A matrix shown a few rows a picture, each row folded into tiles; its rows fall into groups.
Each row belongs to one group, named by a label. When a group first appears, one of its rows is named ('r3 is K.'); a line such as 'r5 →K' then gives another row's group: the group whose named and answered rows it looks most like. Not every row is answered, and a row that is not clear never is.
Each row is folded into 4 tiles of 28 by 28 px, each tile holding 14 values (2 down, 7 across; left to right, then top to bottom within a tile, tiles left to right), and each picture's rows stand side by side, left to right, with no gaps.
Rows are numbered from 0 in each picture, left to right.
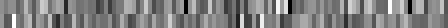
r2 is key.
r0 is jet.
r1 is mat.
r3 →mat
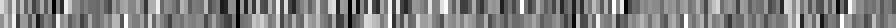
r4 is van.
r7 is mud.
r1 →jet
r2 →key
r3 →key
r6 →jet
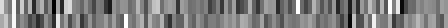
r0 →mud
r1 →jet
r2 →van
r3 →key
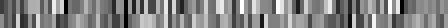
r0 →key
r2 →mat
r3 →key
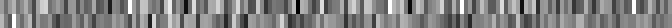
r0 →jet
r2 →mat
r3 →mat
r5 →van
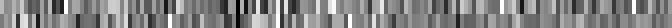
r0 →mud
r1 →mud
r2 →key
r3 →jet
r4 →mat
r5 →van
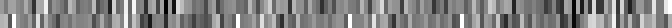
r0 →jet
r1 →mud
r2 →jet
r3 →jet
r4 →jet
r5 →key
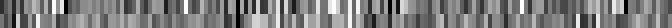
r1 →van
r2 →key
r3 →mud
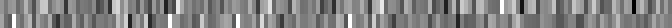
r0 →jet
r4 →mat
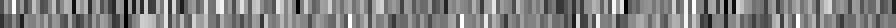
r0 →mat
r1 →key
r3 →jet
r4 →jet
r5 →key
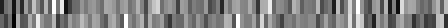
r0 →key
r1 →jet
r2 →jet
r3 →mud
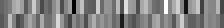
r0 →mat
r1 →mat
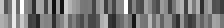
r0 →mud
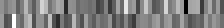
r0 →jet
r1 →mat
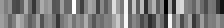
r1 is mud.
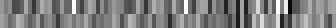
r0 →van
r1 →van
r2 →key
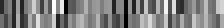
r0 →key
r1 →key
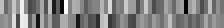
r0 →mud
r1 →mat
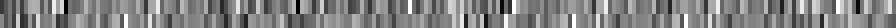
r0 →key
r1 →jet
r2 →mat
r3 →van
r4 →mud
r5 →jet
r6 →jet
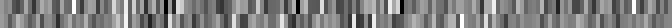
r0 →van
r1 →mud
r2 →mat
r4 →jet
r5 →van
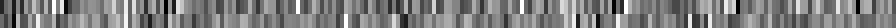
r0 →key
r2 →van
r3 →mat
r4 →van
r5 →mud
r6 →key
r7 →mat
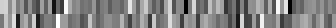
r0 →mud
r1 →mat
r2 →key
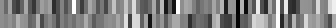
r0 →van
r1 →mud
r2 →key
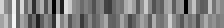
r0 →mud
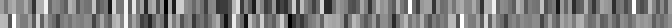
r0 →jet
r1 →mud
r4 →jet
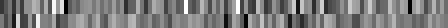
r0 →key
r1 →van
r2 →mat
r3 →mat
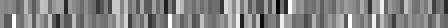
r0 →jet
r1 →mud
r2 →mud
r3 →jet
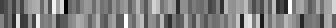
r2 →mud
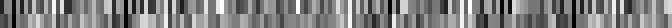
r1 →key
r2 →van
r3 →mud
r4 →mud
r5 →key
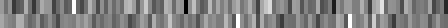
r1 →mat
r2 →jet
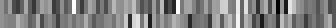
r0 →van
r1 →mud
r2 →mud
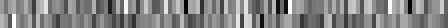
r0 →jet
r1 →mat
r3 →mat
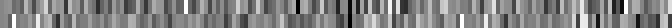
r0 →jet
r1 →van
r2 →mat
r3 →key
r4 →jet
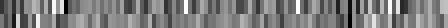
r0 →key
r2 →van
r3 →key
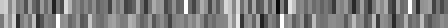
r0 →mud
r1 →van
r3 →van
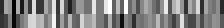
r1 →mat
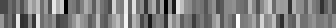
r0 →key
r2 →jet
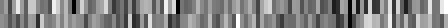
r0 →mat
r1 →key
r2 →jet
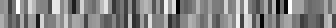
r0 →mat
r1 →key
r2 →mud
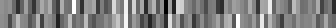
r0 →van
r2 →jet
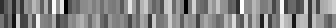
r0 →key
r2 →mat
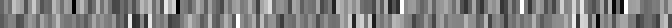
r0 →mat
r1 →key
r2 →jet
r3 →mud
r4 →van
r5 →mud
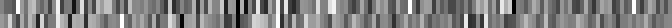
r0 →mat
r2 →key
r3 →van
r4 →key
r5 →van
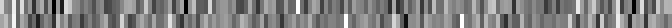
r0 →mud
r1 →mat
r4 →jet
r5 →mat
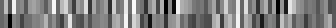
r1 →mud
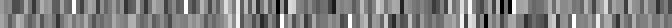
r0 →van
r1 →van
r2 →mud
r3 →jet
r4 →mud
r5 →jet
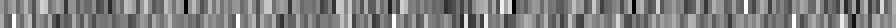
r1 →mat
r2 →jet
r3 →mud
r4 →key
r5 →mat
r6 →van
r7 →mat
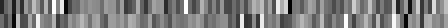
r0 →key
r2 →key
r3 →mat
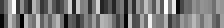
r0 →mat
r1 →key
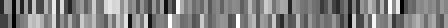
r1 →mud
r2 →jet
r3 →key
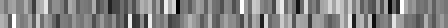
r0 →jet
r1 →key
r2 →mat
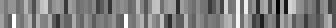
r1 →jet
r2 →mud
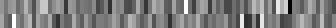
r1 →van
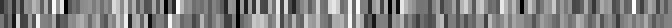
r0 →key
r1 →mud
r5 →van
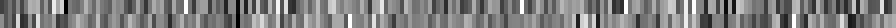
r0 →key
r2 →key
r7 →mat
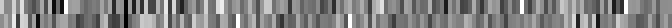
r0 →mud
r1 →key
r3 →jet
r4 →van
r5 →mud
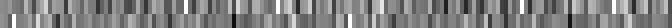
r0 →jet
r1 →van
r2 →mat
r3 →jet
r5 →mat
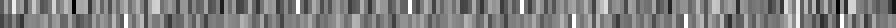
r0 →mat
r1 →jet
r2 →van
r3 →van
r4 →van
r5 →jet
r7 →mud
